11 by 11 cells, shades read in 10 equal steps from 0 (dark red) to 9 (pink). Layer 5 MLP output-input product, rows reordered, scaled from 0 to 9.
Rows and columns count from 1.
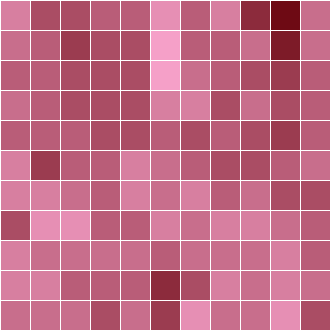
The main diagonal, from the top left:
7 5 4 4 4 6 7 7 6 7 4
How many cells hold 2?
2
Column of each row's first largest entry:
6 6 6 6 1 1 1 2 1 1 7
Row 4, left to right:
6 5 4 4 4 7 7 4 6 4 5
